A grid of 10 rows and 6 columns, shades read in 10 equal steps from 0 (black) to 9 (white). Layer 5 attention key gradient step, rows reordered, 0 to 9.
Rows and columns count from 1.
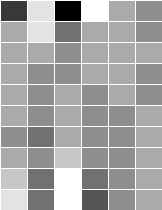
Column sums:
58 54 57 54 55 56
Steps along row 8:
down up down same up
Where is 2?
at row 1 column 1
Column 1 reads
2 6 6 6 6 6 5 6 7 8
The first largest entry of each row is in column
4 2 1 1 1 1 3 3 3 3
